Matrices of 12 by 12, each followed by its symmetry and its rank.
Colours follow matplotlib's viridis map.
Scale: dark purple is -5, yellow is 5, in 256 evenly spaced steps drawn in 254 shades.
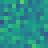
antisymmetric, full rank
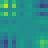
symmetric, rank one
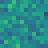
neither, full rank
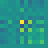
symmetric, rank two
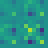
symmetric, rank two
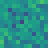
symmetric, full rank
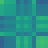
symmetric, rank one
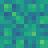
symmetric, rank two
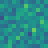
neither, full rank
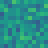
antisymmetric, full rank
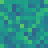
neither, full rank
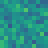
antisymmetric, full rank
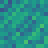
symmetric, full rank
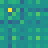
symmetric, rank two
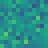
antisymmetric, full rank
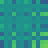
symmetric, rank one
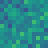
symmetric, full rank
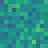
neither, full rank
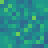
symmetric, full rank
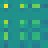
symmetric, rank one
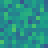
neither, full rank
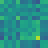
symmetric, rank two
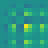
symmetric, rank one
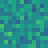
antisymmetric, full rank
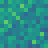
symmetric, full rank
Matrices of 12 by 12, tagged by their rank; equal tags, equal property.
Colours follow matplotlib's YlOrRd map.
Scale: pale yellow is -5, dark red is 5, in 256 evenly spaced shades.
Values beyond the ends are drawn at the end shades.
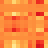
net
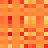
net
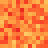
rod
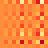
net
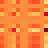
net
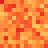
rod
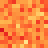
rod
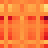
net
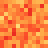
rod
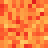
rod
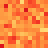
rod
